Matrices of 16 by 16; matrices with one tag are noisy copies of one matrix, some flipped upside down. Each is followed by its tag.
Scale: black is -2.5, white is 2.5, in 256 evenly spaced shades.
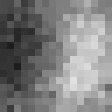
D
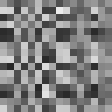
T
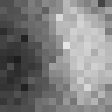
D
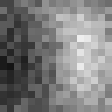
D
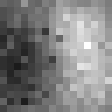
D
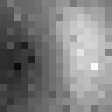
D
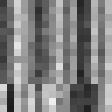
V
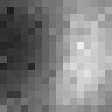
D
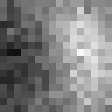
D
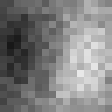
D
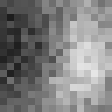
D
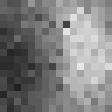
D
